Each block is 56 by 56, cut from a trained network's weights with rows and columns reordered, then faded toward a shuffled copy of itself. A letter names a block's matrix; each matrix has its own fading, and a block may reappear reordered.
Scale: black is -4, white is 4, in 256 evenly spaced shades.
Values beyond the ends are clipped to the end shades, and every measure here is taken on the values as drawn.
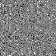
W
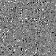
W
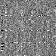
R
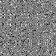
W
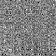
R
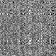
R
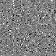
W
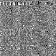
R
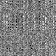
R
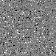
W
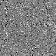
W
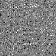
W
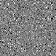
W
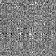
R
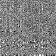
R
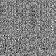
R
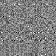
R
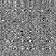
R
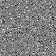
W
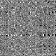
R
